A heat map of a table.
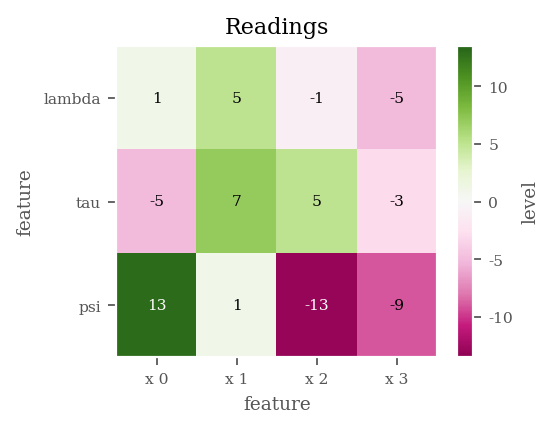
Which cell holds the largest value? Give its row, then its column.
psi, x 0
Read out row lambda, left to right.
1 5 -1 -5
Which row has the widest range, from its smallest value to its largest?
psi
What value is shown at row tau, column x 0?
-5
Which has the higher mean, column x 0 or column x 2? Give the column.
x 0
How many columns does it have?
4
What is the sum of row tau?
4
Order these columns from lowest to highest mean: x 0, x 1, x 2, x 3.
x 3, x 2, x 0, x 1
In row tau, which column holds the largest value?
x 1
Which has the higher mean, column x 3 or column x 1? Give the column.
x 1
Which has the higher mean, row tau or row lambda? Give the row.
tau
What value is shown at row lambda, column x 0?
1
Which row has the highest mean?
tau
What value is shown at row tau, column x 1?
7
